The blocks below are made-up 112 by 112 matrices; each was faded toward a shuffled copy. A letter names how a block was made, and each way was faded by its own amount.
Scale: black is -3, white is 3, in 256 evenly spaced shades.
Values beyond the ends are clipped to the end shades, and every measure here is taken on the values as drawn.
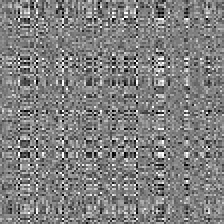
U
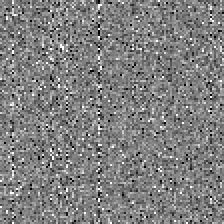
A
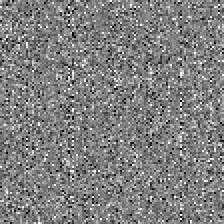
A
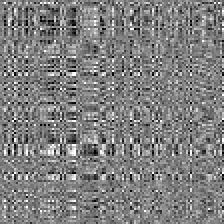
U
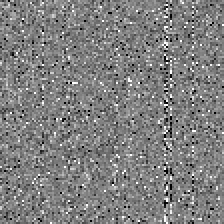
A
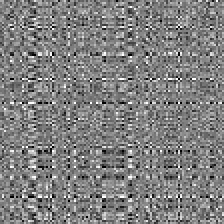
U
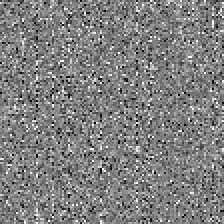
A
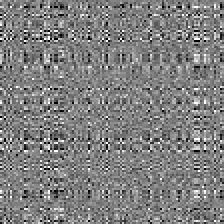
U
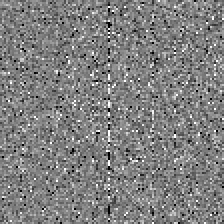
A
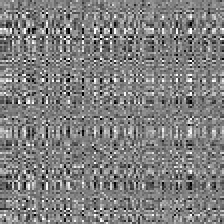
U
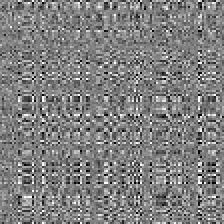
U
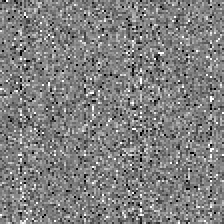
A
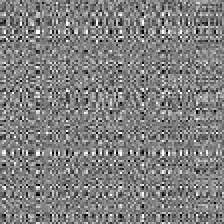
U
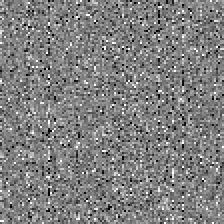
A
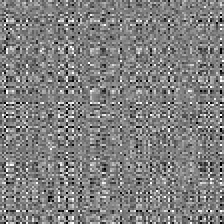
U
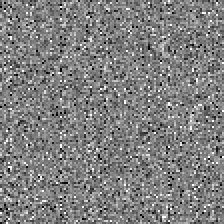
A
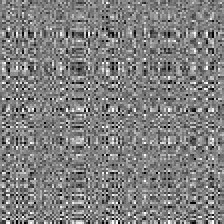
U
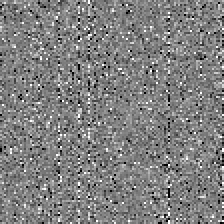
A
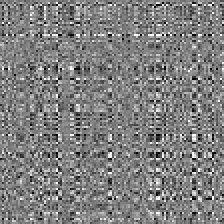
U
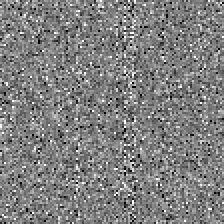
A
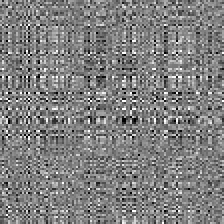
U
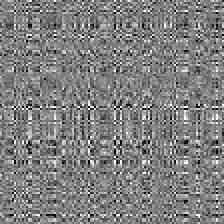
U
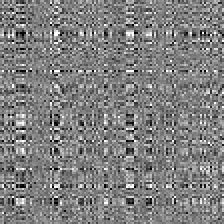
U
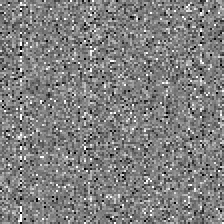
A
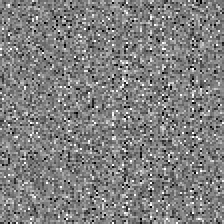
A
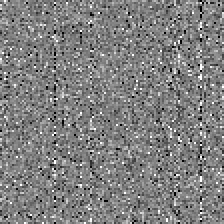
A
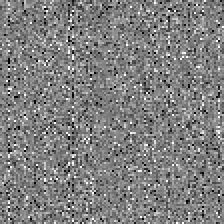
A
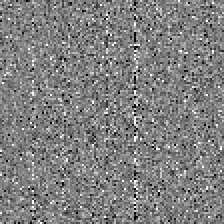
A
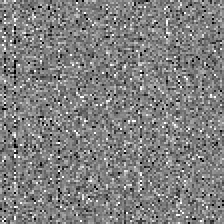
A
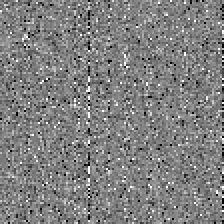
A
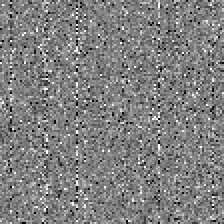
A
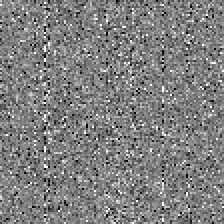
A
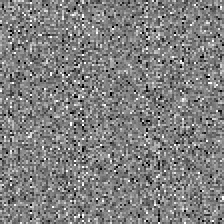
A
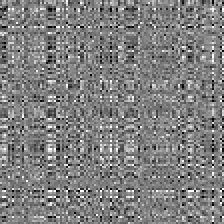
U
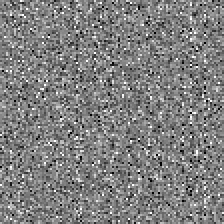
A
